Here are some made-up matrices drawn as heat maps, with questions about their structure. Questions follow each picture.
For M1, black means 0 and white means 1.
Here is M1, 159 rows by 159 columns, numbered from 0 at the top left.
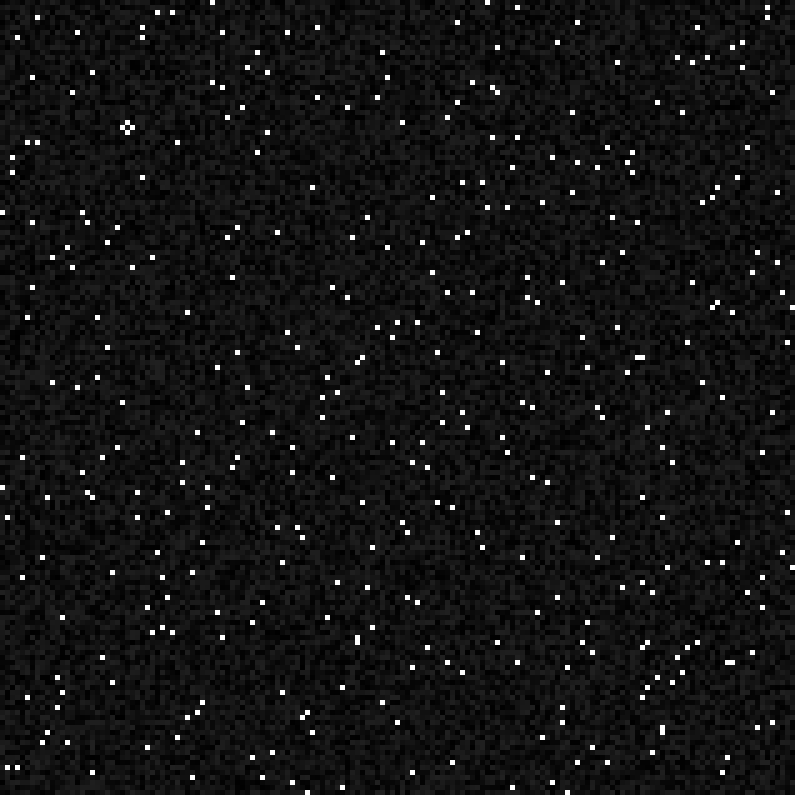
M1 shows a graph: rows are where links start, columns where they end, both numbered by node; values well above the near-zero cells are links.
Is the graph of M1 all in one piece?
yes
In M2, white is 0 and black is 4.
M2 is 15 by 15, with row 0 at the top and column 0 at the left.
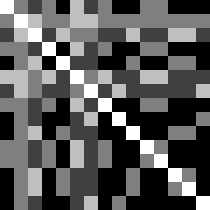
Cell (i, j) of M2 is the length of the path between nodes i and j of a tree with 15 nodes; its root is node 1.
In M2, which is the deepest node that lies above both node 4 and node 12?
2
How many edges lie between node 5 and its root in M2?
1
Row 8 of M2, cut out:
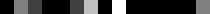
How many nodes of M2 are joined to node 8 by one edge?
1
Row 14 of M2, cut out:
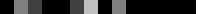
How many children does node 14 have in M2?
0
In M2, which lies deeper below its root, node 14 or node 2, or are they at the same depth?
node 14
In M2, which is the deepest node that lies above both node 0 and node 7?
5
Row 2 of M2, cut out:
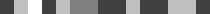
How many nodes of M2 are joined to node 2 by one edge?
5
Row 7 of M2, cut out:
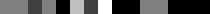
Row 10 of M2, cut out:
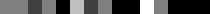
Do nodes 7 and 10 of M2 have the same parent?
yes
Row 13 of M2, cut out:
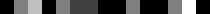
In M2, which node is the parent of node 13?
2
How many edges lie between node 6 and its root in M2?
1
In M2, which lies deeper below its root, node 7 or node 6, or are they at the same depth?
node 7
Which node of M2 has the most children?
5
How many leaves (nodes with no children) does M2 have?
11
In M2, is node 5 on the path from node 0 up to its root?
yes
